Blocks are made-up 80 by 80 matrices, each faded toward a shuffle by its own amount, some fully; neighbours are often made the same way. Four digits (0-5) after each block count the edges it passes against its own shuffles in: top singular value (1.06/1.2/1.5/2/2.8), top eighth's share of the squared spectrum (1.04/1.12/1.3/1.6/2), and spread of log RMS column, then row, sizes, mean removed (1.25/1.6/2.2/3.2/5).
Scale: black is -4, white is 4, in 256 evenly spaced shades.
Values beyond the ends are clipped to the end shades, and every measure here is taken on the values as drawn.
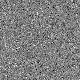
0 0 0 0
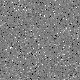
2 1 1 0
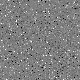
2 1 0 0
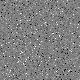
0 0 0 0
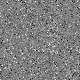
0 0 0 0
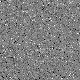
0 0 0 0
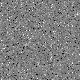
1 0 0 0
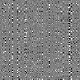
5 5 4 2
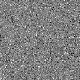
3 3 1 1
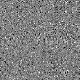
3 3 1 2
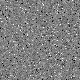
1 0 0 0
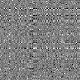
5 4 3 3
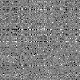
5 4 2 3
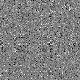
3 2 1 1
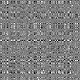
5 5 3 4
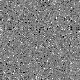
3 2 1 1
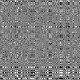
5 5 3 3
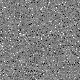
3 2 0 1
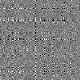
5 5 3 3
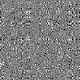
4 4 2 2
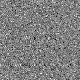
3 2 0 1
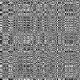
5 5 4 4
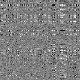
4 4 2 3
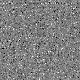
3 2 0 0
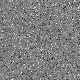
1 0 0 0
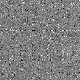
3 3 1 2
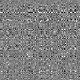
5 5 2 3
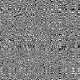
4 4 3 3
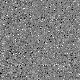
3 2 1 1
